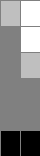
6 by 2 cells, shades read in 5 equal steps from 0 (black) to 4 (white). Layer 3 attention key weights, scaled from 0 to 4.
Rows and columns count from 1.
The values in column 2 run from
0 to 4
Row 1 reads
3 4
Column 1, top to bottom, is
3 2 2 2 2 0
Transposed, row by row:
3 2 2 2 2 0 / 4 4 3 2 2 0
